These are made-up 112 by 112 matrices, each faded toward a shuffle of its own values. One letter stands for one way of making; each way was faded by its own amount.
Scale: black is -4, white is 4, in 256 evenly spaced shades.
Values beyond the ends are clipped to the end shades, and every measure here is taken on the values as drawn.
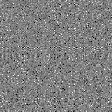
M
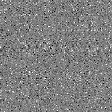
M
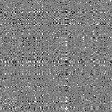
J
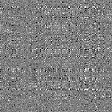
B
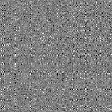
B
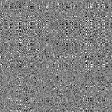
B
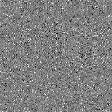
M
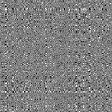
B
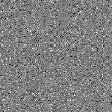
M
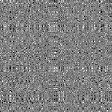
B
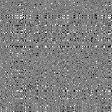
J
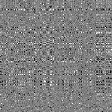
J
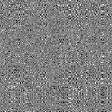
B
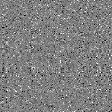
M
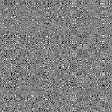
B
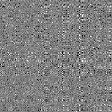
B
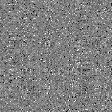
M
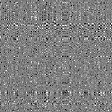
J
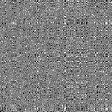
B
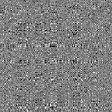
B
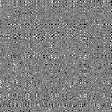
J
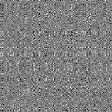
B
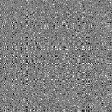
B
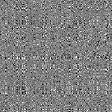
B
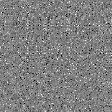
M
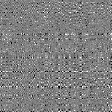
J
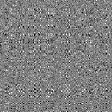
B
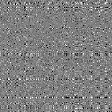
J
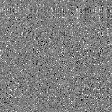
M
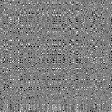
J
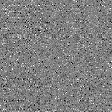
M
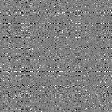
J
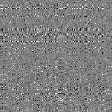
J
